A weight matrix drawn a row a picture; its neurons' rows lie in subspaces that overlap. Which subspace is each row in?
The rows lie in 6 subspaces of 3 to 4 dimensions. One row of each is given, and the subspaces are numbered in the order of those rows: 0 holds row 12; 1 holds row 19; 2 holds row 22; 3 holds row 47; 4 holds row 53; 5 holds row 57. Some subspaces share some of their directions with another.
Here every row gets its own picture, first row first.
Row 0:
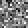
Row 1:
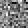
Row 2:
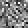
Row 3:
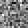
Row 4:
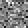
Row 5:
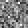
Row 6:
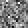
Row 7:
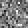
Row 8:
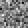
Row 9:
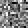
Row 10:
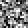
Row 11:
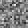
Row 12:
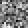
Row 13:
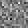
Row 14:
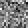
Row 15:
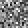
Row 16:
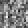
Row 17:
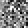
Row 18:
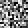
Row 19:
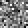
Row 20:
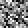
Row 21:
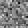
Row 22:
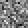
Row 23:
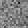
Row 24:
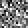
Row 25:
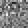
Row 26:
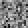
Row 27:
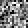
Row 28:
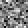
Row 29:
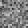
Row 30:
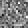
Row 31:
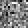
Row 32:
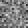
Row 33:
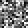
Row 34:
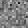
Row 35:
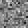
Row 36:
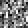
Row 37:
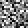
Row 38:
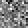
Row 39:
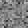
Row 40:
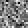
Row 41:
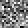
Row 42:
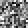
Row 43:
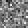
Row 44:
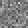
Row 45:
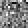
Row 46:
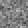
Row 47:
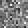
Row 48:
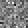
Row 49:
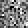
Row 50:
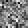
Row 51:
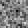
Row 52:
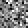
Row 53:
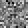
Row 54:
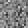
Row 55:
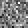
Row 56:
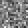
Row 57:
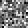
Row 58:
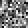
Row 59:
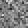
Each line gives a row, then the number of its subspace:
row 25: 0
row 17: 3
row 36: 3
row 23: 3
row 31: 0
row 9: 0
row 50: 1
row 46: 2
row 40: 5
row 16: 3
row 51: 2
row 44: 1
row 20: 1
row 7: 2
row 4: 4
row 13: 2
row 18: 4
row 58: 5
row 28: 2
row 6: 1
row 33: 5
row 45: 0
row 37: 2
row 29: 1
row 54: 0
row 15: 5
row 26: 0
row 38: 3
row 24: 2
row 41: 2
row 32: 1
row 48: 4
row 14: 0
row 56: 0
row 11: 4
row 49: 3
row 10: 2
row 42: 4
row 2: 5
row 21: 1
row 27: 4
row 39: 5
